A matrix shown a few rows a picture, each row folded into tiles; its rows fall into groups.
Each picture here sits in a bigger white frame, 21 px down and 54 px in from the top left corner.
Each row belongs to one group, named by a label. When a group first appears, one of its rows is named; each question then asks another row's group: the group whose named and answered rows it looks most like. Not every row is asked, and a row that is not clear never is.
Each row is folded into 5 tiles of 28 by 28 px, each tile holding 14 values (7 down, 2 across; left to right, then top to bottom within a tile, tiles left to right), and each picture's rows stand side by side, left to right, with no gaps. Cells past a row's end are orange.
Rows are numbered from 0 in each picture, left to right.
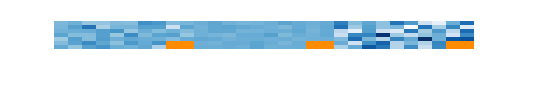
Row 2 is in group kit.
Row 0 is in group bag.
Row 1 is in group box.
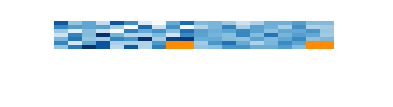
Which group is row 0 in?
kit
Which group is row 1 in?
bag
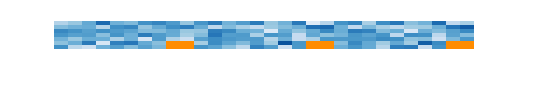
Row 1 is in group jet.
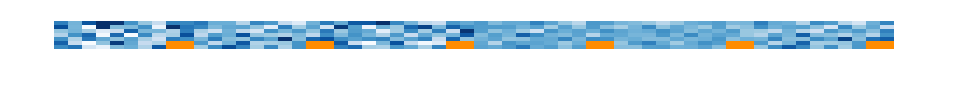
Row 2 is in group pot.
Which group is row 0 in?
pot
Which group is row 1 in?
kit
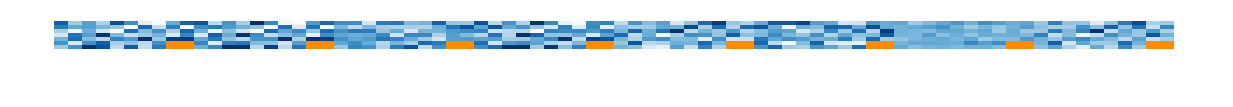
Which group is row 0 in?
kit
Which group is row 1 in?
kit
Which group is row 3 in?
kit
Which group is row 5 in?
pot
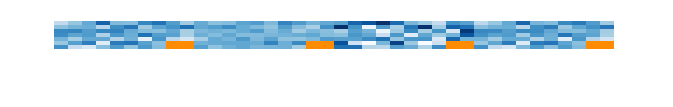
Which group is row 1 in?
bag
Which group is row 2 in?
pot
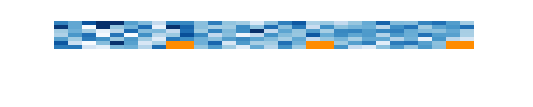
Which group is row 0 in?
pot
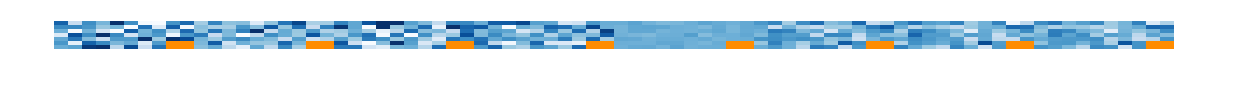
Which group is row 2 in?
pot
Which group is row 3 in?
pot
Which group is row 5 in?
jet
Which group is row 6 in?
jet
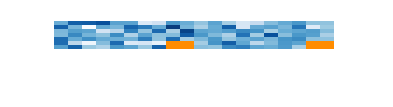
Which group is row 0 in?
pot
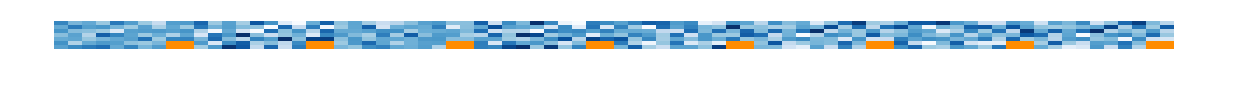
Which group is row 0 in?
kit
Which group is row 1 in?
kit
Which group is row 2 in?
bag
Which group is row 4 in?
pot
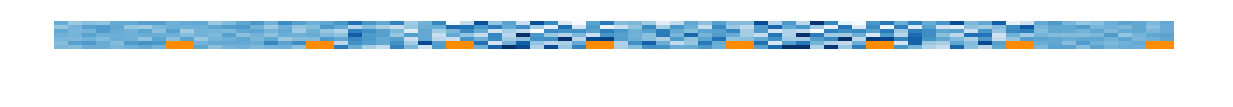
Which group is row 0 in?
bag
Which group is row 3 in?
kit
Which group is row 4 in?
bag
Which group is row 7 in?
box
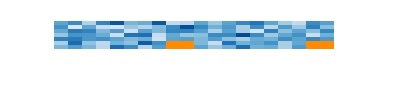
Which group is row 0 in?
jet
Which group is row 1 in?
kit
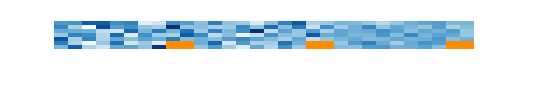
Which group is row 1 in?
box
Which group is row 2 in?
bag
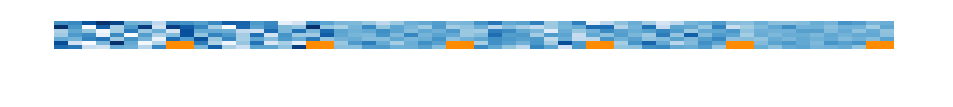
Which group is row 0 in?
pot
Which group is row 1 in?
pot
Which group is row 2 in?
bag
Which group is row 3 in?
jet
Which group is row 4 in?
bag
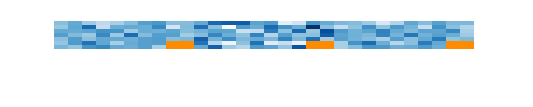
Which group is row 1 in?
pot
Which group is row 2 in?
bag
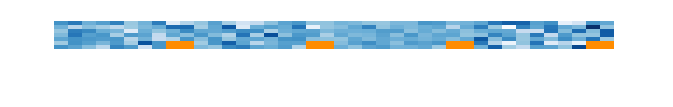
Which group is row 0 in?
jet
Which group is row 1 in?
bag
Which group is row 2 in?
bag
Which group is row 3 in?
pot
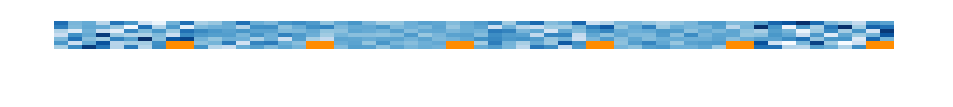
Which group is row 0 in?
kit
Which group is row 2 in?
box
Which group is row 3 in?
jet
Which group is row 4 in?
bag
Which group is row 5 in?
pot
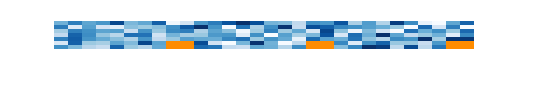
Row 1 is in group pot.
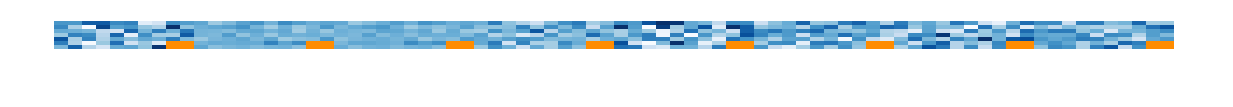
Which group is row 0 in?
pot
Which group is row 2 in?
bag
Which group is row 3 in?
box
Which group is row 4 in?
pot
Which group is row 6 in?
kit
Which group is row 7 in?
jet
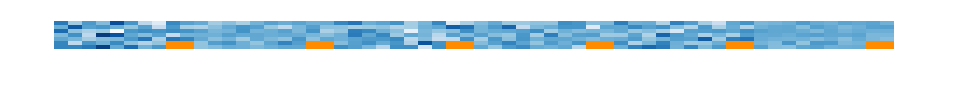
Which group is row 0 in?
kit
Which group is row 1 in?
bag
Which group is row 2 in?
jet
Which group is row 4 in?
kit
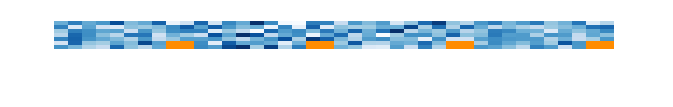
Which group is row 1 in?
kit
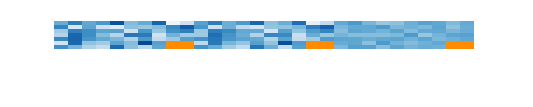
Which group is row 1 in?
jet
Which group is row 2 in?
box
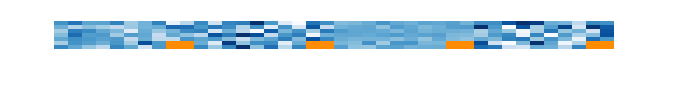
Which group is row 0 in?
jet
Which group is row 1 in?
kit
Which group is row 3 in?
pot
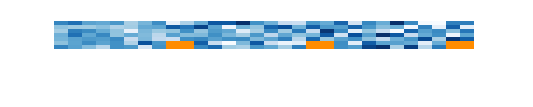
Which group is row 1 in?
pot
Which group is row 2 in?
kit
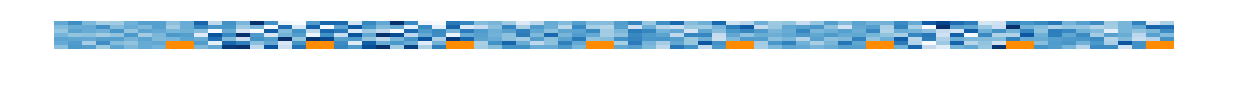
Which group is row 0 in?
box
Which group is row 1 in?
kit
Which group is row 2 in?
kit
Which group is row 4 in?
jet
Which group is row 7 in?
jet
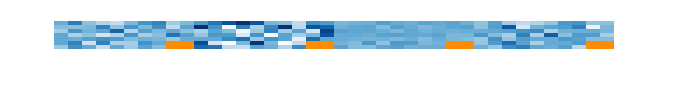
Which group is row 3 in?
bag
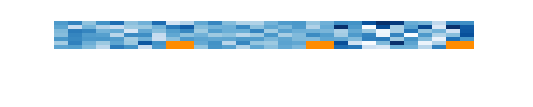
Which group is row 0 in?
jet
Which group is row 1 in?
box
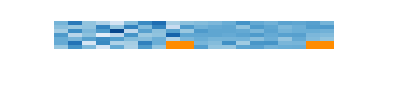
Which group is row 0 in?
box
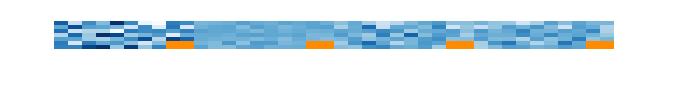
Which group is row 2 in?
bag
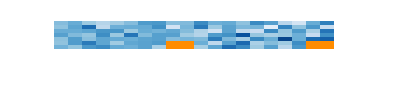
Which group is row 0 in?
bag
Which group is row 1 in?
kit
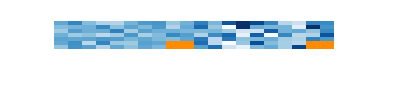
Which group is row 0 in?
box
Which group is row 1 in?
pot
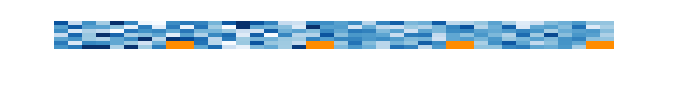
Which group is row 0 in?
kit
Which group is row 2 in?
jet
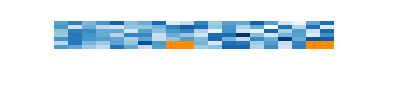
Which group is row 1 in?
kit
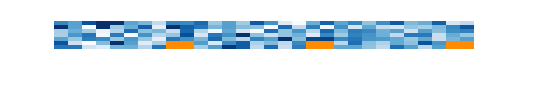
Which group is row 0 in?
pot
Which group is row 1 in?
kit
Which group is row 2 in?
jet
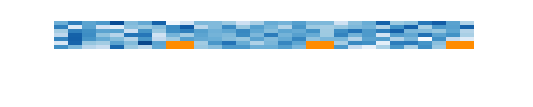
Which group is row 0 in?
jet
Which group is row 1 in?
bag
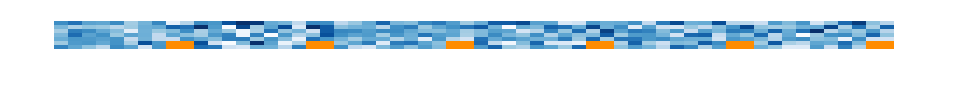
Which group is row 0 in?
jet
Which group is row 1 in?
pot
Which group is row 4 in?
jet
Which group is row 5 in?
box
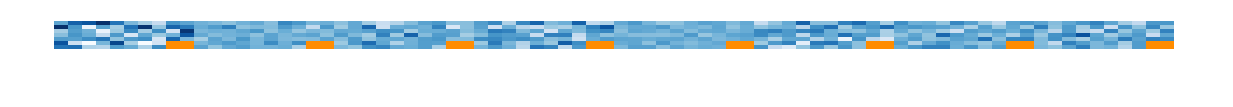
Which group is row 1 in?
bag
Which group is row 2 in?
bag
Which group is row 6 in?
kit
